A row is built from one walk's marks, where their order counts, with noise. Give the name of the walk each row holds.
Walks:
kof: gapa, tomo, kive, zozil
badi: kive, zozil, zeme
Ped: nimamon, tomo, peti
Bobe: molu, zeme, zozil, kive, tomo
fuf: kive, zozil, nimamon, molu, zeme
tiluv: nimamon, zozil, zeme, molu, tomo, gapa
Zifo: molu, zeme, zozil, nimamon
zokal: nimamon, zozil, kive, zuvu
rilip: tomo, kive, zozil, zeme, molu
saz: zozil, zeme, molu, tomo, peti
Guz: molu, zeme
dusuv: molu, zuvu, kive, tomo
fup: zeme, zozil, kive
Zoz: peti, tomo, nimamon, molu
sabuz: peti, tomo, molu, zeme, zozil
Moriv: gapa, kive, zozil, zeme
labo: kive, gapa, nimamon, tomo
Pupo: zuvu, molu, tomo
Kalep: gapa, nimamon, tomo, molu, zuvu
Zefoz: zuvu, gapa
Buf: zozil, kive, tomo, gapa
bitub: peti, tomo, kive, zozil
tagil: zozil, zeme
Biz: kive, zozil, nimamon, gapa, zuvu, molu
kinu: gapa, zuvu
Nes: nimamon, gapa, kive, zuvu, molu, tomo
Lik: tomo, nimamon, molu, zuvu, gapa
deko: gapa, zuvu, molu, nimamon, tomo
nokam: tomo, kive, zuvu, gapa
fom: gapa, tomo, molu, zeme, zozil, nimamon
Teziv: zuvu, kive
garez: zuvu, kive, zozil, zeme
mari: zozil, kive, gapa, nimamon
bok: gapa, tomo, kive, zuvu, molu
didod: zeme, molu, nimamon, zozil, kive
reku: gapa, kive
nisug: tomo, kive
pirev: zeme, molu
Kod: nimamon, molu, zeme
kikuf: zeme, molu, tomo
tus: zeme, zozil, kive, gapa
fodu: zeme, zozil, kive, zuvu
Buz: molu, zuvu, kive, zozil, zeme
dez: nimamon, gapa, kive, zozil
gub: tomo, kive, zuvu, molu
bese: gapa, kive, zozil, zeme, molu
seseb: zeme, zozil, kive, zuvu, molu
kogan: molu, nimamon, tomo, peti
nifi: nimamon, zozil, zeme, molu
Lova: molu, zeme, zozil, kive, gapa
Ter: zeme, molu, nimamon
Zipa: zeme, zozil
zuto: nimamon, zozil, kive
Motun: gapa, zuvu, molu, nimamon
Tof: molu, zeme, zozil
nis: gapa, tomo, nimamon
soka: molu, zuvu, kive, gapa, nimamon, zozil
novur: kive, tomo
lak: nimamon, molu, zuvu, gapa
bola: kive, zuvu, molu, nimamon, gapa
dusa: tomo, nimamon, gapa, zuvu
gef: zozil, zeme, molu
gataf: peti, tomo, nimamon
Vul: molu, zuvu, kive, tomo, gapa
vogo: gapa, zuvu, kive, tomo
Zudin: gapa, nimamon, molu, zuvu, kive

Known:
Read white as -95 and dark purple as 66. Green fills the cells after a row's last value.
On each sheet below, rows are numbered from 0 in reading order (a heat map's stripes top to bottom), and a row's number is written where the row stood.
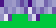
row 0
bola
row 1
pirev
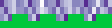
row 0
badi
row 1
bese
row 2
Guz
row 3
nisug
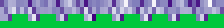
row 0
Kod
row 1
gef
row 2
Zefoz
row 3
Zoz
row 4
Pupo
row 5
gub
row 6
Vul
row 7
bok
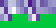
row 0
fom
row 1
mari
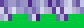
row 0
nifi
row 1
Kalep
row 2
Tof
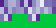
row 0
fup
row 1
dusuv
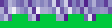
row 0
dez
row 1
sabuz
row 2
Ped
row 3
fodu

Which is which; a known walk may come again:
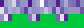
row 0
novur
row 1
bok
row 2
fodu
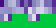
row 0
Vul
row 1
Nes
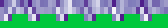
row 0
nokam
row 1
gef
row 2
Bobe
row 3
Guz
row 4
kikuf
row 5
mari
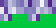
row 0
Zifo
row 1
Zudin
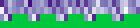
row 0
Ter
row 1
bola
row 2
tiluv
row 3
rilip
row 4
fom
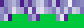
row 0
Kalep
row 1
Tof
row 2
gub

